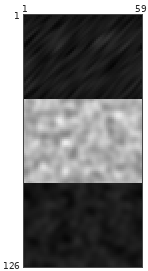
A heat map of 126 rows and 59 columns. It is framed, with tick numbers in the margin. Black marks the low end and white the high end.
The table splits into 3 rows of 1 panel. Panel 1,1: very low, slanting up to the right, faint in contrast. Panel 2,1: high, blotchy. Panel 3,1: very low, blotchy, faint in contrast.
